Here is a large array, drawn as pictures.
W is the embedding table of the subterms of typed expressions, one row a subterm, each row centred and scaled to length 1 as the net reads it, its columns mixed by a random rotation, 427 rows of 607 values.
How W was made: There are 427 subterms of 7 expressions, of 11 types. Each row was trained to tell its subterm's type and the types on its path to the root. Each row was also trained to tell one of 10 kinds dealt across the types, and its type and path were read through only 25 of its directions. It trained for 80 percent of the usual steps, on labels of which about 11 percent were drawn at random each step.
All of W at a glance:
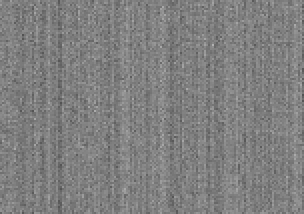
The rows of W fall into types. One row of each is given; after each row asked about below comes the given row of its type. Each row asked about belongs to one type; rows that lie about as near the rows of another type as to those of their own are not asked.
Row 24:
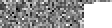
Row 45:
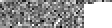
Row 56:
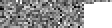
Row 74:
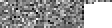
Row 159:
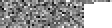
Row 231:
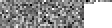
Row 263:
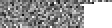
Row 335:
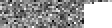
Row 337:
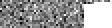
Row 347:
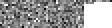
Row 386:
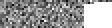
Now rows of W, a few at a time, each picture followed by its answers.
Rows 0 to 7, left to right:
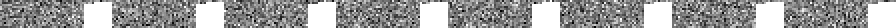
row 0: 263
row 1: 263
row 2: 45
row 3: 74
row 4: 74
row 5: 74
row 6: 263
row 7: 263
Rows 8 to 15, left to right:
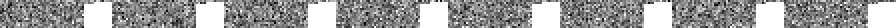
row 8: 159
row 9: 337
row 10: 263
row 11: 263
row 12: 24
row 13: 337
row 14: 56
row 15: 335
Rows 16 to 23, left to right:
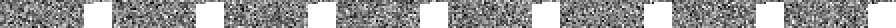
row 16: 56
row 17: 386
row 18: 337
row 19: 386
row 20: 347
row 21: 159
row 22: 335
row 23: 335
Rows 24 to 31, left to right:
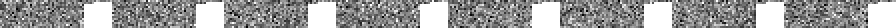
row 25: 56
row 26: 24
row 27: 231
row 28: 386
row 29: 335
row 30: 231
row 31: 231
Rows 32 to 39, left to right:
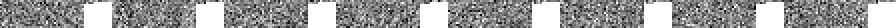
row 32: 263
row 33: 347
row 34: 231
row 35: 347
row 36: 335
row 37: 347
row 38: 24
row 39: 347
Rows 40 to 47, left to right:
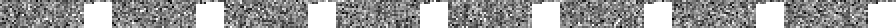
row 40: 347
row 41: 56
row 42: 337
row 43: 24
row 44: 347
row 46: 231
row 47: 231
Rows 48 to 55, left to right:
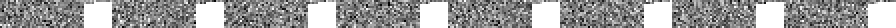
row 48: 159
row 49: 335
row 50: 56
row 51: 386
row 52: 159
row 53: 159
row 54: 347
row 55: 386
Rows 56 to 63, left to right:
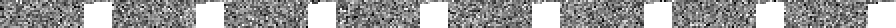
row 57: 263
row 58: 231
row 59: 56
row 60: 335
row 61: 56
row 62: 45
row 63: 263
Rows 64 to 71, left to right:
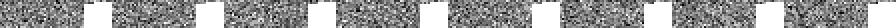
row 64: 56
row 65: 263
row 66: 24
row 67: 335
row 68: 231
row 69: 231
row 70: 386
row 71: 347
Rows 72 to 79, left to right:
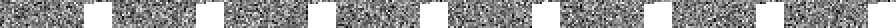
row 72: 335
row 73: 56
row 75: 347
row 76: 159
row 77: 347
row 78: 337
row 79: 347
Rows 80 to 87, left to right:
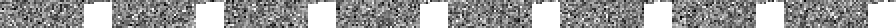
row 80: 45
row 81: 263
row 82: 159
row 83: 56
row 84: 347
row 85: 24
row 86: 335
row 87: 337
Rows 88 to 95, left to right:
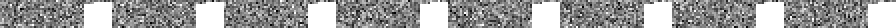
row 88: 45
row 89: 335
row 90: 159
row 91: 74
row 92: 74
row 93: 56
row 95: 263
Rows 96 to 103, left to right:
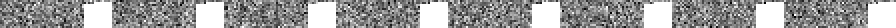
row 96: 337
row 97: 159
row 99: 263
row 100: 24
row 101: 263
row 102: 347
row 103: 74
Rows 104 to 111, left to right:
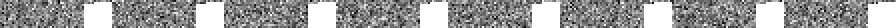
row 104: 347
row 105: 24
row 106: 231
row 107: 347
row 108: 24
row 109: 347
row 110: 45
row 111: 74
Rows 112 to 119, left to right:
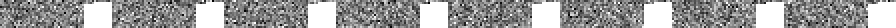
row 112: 45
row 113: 24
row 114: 74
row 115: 337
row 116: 74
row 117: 74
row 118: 45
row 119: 231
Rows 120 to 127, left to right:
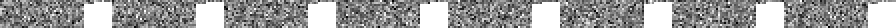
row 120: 231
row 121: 263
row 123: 56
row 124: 45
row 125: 74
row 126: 347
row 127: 347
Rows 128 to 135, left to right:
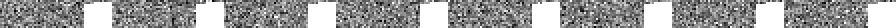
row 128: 335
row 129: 24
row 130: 386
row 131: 263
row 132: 74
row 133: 74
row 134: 56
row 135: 386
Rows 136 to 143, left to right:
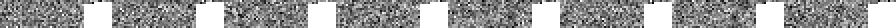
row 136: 263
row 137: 24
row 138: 347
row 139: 45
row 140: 335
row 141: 231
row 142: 231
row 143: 347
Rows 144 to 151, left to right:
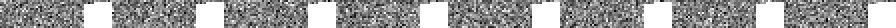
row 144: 24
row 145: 386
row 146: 335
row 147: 386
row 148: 231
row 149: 263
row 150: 386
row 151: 337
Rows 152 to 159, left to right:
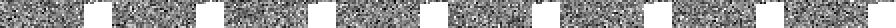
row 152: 263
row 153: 24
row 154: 45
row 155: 335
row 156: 231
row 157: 231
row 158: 337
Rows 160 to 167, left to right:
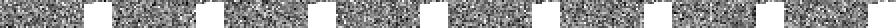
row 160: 263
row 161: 24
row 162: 386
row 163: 335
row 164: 347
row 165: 335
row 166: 337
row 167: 337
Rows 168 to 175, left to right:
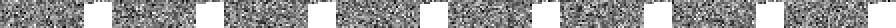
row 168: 24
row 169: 335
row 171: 231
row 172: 24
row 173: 56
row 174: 74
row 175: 74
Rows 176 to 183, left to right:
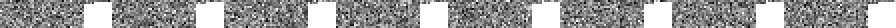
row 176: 45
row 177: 231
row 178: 337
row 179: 74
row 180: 45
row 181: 24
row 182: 24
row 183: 159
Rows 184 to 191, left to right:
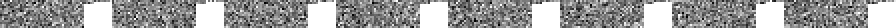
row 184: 159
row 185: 24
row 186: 263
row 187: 347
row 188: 347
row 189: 56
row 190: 24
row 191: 159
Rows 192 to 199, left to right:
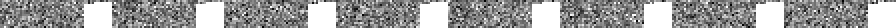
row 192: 335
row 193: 45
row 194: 24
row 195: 56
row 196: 347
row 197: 74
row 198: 24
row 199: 24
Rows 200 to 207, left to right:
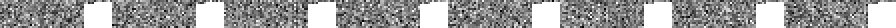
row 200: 347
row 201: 24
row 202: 56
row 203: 231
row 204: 347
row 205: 347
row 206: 74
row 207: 231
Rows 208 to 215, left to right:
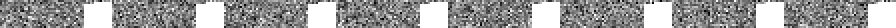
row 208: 335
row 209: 24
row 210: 347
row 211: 386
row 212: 74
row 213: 74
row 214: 231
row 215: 24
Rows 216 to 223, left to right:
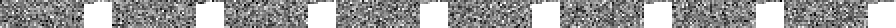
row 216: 56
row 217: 24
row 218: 159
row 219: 56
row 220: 231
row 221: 74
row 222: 45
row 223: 159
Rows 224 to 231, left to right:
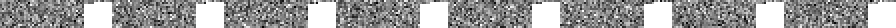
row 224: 45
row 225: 159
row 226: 74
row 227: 74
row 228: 347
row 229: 24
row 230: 159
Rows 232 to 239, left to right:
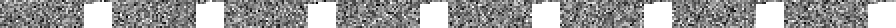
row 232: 56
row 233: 24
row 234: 263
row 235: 231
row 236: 45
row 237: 24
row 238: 56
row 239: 386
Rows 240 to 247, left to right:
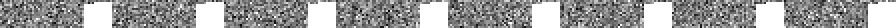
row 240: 335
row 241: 45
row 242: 74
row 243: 347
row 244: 159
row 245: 74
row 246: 159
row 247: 231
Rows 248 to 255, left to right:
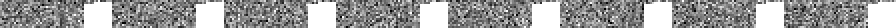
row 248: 24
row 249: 56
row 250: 337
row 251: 263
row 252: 263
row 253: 24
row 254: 74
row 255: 231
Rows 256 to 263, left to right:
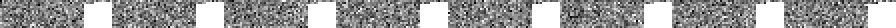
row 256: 45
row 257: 56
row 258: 159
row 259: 24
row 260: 56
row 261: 74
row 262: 263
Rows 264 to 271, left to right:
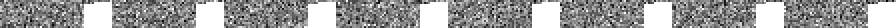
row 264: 263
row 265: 45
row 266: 56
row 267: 45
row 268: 24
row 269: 231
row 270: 386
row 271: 386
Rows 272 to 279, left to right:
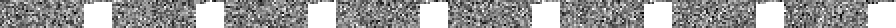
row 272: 335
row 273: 24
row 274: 45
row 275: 263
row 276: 337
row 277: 337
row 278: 45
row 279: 386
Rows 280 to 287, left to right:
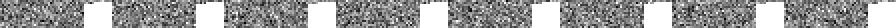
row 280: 337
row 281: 335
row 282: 386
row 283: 74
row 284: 335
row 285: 159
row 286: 335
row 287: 337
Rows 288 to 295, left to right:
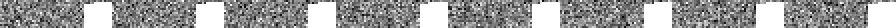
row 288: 386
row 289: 74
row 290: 24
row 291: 335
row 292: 45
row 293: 335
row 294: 56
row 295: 263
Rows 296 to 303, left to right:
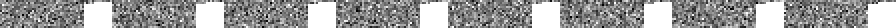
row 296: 45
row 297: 159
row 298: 74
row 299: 74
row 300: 45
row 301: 56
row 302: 56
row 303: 347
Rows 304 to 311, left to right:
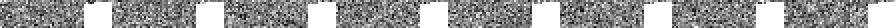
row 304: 231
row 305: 159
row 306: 337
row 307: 386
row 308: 335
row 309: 74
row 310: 74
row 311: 56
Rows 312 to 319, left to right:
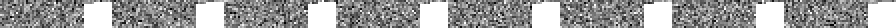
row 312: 56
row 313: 56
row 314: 24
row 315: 45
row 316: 159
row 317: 24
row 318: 386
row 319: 159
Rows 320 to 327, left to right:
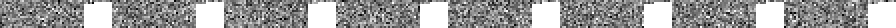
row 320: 231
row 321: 45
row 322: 56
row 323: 45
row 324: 263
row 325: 159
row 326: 231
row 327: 74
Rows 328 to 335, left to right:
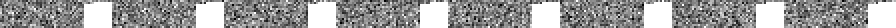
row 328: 386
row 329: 347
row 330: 337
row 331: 24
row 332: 263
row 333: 56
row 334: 337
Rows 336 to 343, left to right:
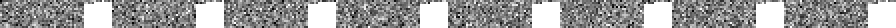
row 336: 56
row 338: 335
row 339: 347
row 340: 74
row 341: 231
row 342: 74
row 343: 337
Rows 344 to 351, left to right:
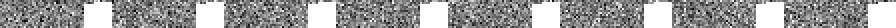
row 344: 24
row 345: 335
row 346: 263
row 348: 231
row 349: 386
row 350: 74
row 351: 335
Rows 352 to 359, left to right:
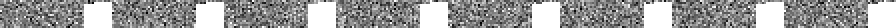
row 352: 231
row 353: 24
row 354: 56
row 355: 263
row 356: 231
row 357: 74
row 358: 45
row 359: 231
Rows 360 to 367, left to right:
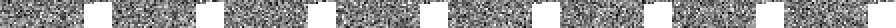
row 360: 335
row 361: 24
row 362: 263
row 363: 335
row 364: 231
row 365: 386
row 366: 386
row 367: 45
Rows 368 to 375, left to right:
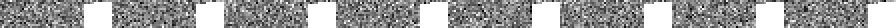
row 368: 386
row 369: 56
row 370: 263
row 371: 335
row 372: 74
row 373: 231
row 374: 386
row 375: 335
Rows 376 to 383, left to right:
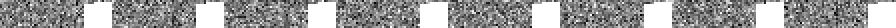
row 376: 45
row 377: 337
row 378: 24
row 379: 386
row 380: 159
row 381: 24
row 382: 45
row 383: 45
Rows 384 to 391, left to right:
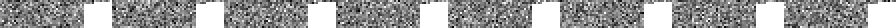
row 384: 45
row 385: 56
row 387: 74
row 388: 263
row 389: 335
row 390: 347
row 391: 263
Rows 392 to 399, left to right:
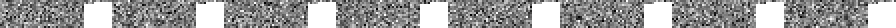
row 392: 56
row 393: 347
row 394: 263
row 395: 231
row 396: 45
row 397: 337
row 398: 263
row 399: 347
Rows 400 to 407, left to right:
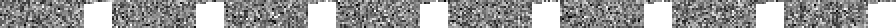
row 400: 263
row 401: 159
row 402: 74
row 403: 337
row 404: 56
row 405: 231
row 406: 45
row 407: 347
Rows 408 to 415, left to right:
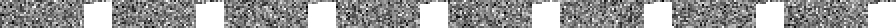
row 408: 74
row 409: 74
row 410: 45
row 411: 337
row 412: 56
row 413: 386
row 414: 231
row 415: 347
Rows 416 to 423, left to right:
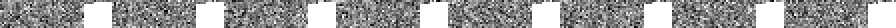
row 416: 386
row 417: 159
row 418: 263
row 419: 24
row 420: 231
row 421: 24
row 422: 335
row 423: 74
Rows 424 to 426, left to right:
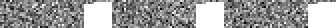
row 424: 231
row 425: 74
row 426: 386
